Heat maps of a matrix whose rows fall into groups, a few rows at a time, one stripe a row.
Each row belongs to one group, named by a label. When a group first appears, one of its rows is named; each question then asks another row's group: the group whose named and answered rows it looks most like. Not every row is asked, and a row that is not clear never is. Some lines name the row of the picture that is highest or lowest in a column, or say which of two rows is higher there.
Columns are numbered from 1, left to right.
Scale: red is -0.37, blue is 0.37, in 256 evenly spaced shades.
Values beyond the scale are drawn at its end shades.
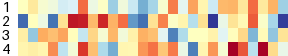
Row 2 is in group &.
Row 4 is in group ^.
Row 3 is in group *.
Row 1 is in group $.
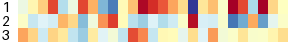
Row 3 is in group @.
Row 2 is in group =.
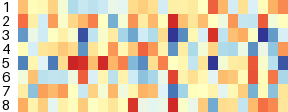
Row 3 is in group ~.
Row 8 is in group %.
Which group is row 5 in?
&
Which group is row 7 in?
*
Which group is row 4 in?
*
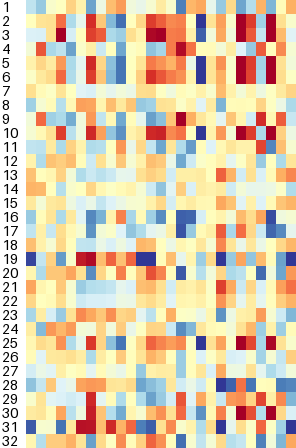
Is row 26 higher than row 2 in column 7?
Yes
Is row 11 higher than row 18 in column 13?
Yes
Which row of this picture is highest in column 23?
28
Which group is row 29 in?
$
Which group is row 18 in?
@
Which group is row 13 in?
@
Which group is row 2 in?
^
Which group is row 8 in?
&
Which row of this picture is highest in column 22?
1
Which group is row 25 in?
^
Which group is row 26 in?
*
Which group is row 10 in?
^
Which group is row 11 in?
~
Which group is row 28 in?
&
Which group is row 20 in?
*
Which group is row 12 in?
*
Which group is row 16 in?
~
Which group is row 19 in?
&
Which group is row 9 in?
$
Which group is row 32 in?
*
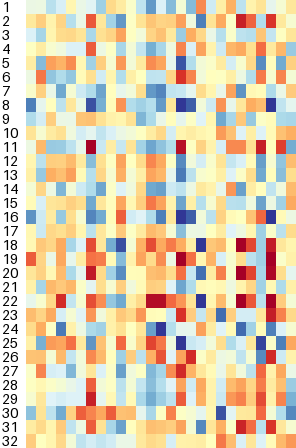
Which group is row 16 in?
~
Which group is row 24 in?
=
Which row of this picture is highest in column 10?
18
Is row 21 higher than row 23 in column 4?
No
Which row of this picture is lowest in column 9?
30
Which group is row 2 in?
^
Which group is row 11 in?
$
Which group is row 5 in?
*
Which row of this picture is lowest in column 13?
22
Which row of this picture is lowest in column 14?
22
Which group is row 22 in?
^
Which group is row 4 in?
$
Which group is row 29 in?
$
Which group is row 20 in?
^
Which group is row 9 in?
&
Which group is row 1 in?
=
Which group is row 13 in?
*
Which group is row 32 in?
@
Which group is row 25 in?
*
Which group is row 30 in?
&
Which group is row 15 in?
*
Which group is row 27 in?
$
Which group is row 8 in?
~
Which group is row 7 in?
=
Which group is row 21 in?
*
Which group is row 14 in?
=
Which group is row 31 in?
^
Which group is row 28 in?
$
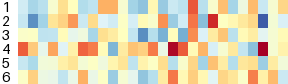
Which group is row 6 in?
$
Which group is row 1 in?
=
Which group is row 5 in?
~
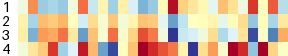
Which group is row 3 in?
*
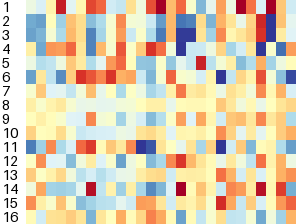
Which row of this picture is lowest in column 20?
15
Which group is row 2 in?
~
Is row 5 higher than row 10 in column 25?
Yes
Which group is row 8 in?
@
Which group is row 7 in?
$
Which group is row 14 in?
$
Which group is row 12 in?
$
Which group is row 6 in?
&
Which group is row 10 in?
@
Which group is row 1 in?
^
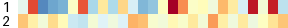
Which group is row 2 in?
@
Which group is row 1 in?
$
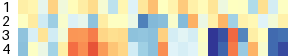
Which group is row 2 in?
=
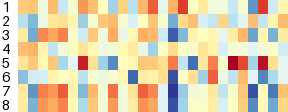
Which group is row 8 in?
*
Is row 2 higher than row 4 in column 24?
No
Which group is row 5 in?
^
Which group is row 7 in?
*
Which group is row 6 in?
~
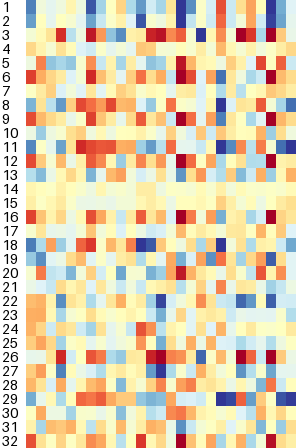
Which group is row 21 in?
~
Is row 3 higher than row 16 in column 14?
No
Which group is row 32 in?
%
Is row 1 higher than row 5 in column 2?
Yes
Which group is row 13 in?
=
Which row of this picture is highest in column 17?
1
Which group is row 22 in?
=
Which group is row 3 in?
^
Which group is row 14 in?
@
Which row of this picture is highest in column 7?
1
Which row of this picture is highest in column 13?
18
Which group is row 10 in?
~
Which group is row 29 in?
&
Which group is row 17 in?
$
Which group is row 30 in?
$
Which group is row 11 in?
&
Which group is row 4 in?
@
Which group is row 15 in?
@
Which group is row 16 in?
%
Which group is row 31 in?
*
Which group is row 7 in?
%
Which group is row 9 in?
%
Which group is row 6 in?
%
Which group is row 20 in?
$
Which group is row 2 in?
~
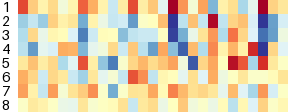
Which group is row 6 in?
@
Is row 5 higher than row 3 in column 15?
No
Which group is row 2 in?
~
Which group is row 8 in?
%
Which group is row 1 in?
%
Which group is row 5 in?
^
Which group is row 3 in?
~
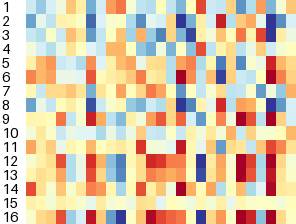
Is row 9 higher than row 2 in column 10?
Yes
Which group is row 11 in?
%
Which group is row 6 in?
%
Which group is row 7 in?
*
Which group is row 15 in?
@
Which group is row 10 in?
=
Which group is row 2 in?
~
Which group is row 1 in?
=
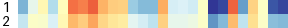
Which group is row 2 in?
&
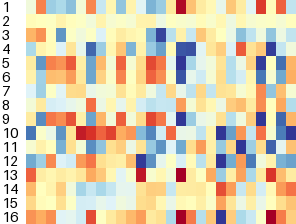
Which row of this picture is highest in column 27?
10
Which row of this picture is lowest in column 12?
13
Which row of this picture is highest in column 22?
11
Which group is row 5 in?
*
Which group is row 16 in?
%
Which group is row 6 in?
*
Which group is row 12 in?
&
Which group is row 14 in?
@
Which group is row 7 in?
~
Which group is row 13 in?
%
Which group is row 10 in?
&
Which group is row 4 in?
~
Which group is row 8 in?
$
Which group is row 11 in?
=
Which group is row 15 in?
@
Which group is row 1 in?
$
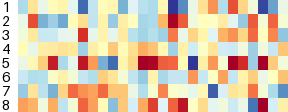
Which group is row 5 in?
^
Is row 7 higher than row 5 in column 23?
Yes
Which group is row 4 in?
*
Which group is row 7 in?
&
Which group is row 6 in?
=
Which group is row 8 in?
%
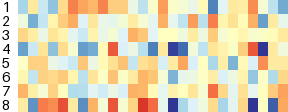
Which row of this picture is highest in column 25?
4
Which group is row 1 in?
&
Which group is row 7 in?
@
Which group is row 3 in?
@
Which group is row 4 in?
~
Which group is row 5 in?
%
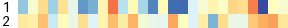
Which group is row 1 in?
~
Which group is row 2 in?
%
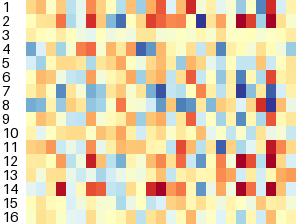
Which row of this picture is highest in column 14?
7
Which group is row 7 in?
=
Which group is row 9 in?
%
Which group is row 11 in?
%
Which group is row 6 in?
%
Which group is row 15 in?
$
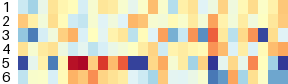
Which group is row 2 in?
@
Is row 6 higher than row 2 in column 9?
No
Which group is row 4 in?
@
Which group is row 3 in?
~
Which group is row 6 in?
&
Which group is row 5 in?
&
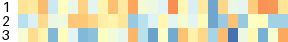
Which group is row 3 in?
=
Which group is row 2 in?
&
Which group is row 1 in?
%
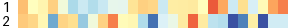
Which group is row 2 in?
=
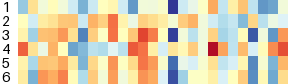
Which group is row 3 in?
*
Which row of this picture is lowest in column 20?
4
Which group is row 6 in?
*
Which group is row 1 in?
~
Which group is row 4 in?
@
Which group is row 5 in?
*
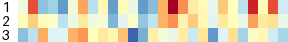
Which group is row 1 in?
$
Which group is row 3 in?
&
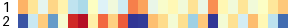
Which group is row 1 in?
@
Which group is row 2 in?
&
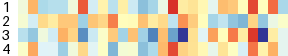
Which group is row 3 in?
~
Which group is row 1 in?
$
